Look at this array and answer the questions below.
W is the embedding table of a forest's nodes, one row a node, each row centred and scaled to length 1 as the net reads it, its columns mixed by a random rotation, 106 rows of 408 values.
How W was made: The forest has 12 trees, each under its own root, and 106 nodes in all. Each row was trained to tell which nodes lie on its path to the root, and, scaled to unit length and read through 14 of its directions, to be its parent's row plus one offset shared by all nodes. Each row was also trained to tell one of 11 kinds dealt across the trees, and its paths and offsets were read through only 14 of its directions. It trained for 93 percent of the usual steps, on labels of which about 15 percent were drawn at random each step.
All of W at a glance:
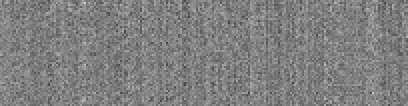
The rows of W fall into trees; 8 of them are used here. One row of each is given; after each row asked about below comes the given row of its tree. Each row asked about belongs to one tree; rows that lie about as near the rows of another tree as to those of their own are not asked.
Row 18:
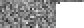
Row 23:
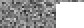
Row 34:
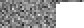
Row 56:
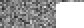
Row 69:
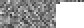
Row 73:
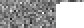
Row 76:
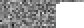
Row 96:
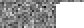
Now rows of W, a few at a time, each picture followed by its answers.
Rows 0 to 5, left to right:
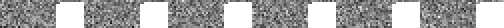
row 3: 69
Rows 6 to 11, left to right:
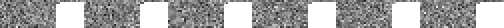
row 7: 76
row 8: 76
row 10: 56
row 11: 76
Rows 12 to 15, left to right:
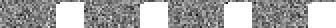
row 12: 96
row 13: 34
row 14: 73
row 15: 23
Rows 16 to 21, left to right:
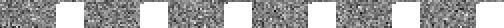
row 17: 76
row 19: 23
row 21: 56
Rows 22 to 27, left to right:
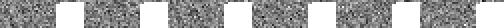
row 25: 23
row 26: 73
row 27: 76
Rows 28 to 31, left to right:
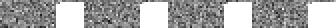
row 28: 76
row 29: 56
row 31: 23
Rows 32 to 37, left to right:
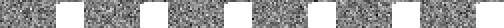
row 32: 23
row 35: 34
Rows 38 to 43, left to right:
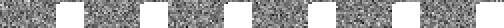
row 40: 18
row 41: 76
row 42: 56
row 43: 56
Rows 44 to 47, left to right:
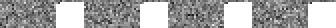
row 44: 73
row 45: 56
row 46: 76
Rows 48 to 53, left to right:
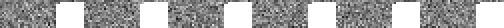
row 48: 96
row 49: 56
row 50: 34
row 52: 73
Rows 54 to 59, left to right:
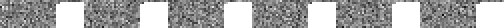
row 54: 73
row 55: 18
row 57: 73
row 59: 73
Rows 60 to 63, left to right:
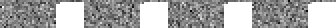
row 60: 96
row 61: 73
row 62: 23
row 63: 56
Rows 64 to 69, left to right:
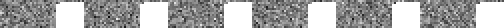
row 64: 56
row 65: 23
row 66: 76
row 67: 56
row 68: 73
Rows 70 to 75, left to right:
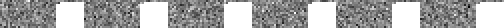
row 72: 73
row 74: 23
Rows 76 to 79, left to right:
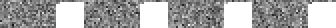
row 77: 23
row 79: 23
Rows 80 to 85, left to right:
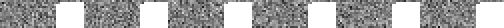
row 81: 73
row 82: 23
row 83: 76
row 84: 56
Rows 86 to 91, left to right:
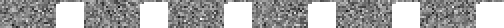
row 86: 34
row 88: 23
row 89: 76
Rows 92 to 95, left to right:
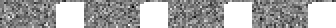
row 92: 96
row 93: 76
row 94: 73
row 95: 34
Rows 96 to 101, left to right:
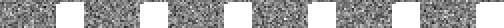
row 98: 56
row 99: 23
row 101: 56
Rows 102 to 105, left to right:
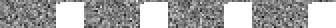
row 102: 73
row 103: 76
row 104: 96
